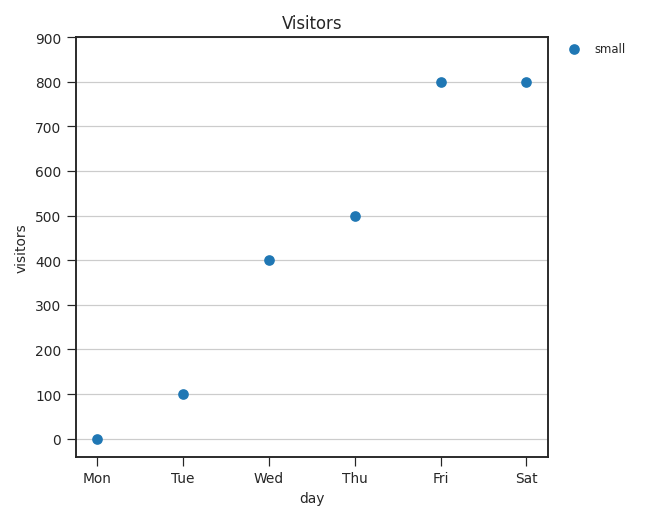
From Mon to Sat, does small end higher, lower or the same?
higher
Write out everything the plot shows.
Title: Visitors
x-axis: day, ticks Mon Tue Wed Thu Fri Sat
y-axis: visitors, ticks 0 100 200 300 400 500 600 700 800 900
Legend: small
Values:
small: 0 100 400 500 800 800
